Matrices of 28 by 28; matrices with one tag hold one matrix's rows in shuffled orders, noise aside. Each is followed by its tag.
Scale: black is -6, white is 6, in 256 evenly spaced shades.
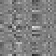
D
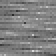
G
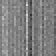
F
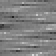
G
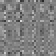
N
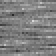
G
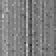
F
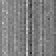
F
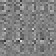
N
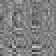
D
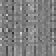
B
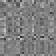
N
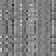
B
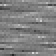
G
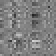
D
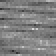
G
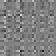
N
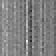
F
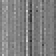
F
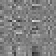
D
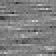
G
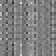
B
